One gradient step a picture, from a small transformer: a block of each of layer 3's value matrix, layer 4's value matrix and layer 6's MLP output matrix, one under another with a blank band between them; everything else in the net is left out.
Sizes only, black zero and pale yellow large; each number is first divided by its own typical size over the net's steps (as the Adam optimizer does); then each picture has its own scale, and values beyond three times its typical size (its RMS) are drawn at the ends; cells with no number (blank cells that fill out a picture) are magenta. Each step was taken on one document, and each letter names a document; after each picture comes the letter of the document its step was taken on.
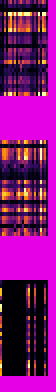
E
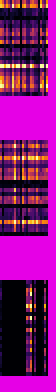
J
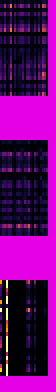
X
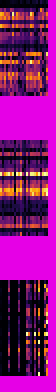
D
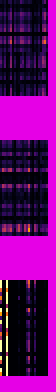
X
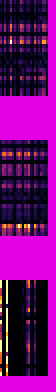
X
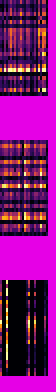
E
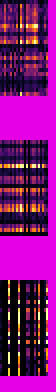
D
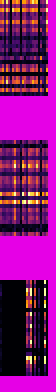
J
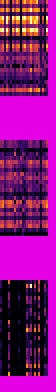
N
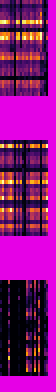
N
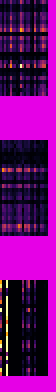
X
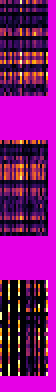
D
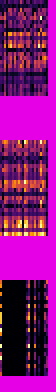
E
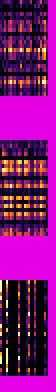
E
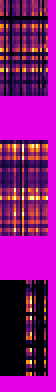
J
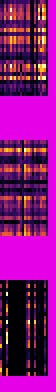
E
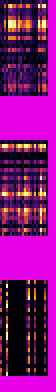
E
